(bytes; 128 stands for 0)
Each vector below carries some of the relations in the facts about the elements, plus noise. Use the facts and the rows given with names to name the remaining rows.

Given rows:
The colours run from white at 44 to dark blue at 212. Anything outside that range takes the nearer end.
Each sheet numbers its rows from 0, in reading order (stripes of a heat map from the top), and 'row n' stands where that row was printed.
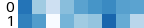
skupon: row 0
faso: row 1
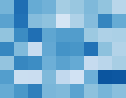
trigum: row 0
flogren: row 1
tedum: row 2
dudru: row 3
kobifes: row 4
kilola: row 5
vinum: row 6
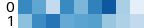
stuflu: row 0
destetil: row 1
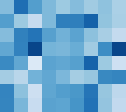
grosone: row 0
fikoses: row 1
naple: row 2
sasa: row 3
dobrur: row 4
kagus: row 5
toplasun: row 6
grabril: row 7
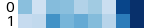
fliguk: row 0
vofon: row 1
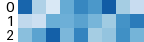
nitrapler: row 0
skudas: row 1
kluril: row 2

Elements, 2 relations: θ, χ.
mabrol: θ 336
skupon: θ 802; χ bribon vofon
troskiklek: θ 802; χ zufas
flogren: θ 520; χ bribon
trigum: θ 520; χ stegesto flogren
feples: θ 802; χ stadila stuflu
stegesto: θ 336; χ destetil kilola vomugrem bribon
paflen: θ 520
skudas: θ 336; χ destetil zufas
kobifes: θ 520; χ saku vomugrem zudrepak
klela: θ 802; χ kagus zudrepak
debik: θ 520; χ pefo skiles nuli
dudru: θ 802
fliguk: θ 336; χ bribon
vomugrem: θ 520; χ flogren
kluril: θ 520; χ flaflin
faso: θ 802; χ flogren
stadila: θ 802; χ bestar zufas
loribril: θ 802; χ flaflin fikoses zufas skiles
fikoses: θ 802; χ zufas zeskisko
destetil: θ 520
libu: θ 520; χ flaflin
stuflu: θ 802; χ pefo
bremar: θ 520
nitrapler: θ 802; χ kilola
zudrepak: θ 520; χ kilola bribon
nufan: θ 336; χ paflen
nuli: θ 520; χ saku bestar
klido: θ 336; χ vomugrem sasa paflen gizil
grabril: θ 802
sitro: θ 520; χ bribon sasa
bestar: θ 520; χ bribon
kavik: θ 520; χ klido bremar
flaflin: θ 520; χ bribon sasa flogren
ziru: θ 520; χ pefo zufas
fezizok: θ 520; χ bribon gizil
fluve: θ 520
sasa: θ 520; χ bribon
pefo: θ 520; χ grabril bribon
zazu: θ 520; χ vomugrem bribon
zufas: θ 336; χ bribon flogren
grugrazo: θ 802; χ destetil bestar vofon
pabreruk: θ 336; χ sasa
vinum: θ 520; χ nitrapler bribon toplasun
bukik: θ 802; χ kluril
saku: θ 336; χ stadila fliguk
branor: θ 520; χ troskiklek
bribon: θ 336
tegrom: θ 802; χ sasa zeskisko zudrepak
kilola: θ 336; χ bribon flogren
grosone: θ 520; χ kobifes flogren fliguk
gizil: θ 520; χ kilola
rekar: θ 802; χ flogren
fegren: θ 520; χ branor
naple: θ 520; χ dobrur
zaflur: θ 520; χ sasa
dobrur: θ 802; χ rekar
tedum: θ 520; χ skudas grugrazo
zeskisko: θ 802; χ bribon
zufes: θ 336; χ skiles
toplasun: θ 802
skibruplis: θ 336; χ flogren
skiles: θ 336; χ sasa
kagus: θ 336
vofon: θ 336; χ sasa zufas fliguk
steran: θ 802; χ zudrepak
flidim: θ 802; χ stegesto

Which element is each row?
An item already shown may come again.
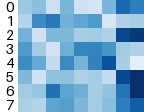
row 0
skibruplis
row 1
nuli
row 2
bribon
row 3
grugrazo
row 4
stuflu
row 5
fliguk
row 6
skiles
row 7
zufes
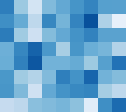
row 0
skupon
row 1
stuflu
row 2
skupon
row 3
pefo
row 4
sitro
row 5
loribril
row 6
feples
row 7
saku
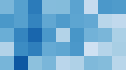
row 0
bestar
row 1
gizil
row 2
pefo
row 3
nuli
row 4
vomugrem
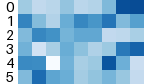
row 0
zufas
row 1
tegrom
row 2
kobifes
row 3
stegesto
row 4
rekar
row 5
trigum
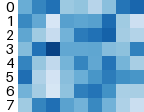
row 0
flaflin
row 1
dobrur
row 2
troskiklek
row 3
zaflur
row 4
bukik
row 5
zeskisko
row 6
stadila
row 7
ziru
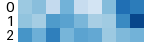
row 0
skibruplis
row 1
klido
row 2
zudrepak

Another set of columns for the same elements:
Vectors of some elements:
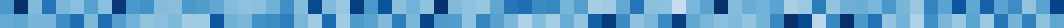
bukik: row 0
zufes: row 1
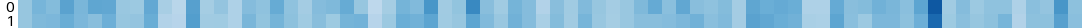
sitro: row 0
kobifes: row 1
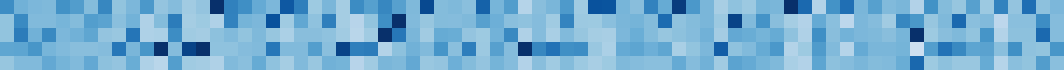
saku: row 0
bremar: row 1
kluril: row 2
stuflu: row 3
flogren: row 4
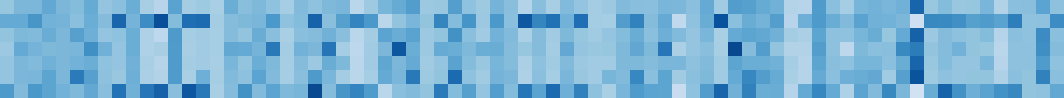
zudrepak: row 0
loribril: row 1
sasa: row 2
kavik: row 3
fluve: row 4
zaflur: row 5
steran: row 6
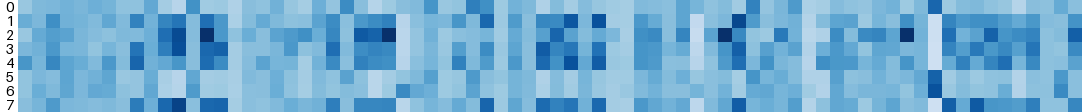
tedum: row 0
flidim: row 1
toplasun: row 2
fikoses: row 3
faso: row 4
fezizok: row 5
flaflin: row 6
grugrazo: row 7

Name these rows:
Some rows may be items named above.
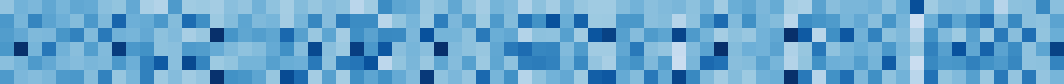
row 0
flaflin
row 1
faso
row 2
skiles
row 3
bukik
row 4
nitrapler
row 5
skudas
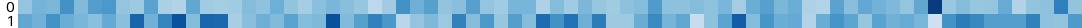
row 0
libu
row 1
tegrom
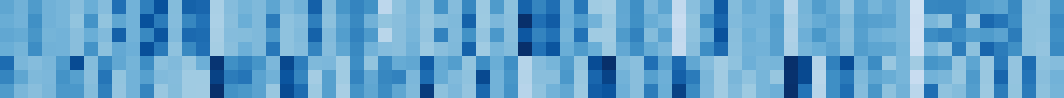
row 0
skupon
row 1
troskiklek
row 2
loribril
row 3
troskiklek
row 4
pabreruk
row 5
klido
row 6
skudas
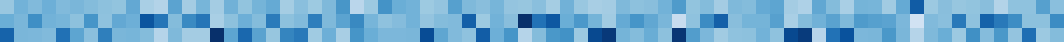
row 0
pefo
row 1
troskiklek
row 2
skibruplis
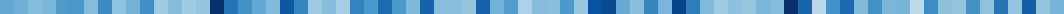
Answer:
bribon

